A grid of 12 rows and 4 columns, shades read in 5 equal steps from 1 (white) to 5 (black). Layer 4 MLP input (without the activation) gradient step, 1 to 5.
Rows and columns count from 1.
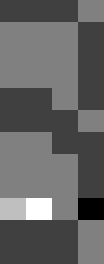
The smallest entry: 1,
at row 10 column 2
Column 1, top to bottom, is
4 3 3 3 4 4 3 3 3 2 4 4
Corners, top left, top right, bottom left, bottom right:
4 3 4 3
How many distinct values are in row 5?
2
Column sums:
40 39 41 45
